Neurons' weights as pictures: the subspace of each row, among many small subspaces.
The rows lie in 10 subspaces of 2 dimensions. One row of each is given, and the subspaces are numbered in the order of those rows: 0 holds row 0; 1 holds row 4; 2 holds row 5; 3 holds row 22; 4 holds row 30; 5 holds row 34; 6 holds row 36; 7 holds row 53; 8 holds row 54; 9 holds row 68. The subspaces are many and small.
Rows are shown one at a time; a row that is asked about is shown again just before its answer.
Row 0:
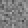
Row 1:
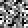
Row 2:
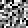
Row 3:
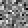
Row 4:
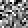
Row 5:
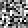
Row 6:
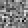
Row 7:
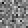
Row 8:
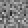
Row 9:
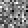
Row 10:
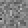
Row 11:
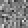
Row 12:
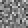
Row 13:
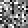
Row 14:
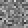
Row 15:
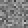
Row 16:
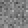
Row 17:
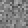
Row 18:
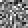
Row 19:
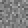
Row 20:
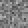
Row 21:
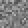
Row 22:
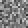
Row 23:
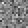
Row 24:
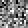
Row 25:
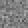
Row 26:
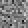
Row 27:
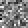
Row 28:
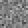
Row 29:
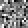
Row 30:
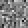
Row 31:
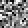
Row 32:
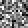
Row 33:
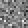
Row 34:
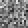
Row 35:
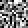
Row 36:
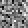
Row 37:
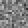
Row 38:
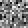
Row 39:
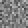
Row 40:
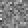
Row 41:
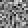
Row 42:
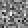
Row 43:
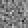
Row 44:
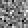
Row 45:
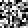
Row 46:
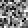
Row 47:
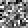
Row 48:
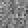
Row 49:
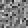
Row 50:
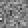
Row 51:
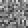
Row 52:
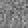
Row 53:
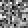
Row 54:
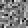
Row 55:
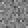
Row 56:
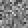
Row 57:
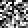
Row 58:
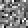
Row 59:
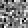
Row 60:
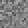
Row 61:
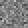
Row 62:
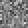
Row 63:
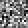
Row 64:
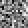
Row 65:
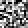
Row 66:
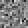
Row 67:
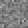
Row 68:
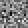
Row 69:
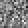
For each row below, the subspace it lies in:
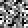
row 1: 0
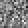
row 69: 7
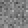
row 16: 3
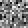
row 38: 7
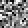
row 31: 1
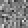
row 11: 4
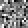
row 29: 4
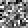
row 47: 9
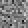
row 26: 6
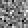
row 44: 0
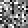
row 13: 3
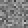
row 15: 6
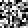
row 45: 7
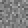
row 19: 3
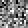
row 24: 5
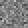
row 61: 6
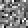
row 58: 8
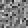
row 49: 8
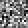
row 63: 2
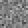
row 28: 4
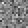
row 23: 5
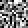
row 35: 4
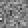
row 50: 9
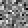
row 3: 0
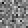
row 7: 5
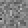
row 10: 9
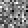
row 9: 3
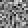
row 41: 4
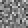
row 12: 3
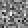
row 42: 9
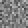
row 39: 3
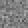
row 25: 2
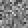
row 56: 1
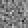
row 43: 0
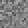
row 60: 1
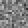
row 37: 0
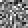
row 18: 4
